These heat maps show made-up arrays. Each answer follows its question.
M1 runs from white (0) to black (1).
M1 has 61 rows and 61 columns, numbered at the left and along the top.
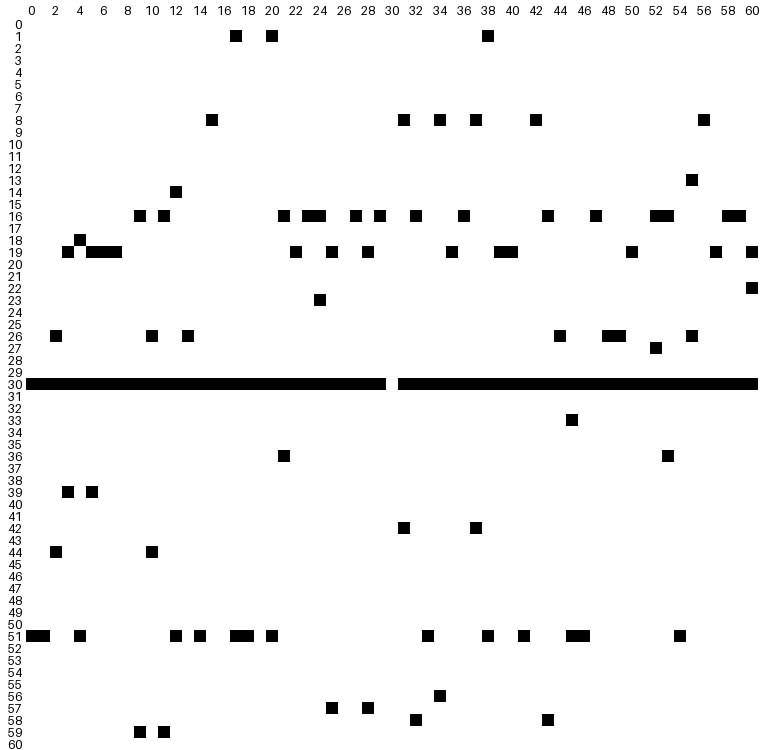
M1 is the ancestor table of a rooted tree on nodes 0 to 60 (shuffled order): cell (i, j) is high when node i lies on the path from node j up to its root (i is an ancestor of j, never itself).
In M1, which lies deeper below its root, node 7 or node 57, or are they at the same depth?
the same depth
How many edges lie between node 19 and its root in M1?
1
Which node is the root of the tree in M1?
30
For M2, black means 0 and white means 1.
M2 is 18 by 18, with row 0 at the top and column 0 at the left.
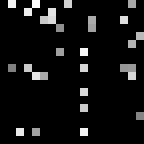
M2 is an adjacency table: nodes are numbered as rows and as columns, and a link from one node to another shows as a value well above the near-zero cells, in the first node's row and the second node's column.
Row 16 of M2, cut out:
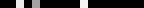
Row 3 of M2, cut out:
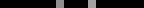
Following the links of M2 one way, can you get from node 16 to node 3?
no
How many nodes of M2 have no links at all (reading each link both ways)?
1
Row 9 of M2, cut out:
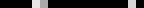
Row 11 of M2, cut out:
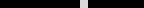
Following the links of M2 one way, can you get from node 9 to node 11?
yes
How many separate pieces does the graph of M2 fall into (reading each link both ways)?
2
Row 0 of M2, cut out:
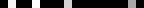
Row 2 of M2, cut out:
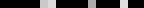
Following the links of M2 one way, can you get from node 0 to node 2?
yes
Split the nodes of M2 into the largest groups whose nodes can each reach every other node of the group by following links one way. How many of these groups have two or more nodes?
1
